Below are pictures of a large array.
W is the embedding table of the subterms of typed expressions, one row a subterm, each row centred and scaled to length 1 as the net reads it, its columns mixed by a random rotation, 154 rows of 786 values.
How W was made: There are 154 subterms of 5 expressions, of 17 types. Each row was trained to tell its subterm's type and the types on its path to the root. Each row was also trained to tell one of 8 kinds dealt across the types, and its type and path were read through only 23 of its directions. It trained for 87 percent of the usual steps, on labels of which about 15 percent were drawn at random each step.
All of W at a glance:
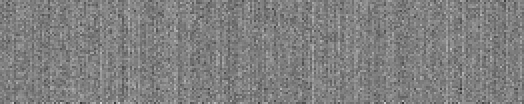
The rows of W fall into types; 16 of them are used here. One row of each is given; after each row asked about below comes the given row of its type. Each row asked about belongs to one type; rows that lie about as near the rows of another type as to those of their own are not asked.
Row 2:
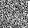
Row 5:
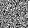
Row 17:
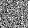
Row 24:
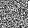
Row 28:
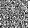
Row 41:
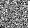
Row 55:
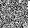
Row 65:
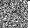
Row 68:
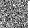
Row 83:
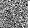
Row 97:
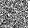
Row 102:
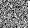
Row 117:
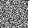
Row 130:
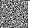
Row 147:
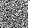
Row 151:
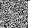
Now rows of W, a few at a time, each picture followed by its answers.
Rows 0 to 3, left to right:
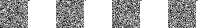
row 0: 28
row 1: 83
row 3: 24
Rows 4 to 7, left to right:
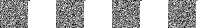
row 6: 2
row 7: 55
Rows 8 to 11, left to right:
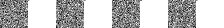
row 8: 65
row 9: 97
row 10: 65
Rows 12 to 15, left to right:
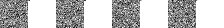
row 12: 102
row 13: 28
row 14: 5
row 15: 68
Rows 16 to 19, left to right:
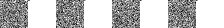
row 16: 24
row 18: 147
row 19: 2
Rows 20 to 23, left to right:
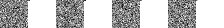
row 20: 102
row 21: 28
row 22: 130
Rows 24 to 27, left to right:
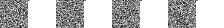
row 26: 28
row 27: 5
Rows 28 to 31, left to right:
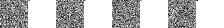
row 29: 5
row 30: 65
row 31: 102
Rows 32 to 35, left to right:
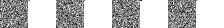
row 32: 68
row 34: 17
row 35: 65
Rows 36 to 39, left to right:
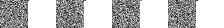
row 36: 130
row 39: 117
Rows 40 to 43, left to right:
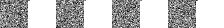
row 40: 68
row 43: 2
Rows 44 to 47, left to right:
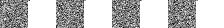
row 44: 83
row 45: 65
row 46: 130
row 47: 17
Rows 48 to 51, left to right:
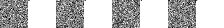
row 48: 117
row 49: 41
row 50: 83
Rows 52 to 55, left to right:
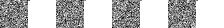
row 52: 41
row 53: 117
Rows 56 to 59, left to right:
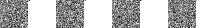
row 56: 83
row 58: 147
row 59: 68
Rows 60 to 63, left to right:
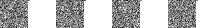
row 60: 102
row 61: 117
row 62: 83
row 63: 24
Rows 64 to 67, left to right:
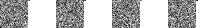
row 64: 55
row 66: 2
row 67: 117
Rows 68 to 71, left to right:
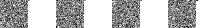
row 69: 17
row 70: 24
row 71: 55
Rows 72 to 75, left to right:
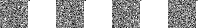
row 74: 28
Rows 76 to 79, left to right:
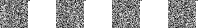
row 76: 68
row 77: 83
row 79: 102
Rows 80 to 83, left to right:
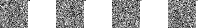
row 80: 41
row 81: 102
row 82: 65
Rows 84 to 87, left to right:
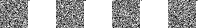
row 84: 24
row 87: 147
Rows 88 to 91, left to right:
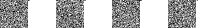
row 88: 2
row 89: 5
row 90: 65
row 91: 83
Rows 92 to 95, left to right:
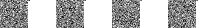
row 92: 147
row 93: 147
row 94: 97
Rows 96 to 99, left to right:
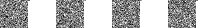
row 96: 147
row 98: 17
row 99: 130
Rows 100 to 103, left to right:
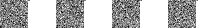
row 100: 97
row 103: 130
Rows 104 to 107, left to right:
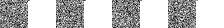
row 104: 5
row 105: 17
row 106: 68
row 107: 147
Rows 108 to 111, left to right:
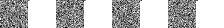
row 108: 28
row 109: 24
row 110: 5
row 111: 17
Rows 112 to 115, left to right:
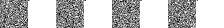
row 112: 2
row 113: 24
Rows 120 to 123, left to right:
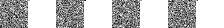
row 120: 41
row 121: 117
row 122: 97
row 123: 41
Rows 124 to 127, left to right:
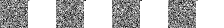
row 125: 28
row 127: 97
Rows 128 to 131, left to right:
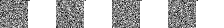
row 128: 117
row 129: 41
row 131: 83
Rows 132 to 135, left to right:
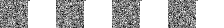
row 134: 17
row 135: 28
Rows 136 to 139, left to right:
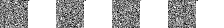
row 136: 2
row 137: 83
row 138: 68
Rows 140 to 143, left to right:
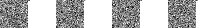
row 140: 5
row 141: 55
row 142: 65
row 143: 2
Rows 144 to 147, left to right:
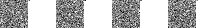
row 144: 83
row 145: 97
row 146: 24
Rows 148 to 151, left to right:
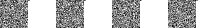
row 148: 55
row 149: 2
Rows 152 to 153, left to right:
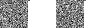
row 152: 117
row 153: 147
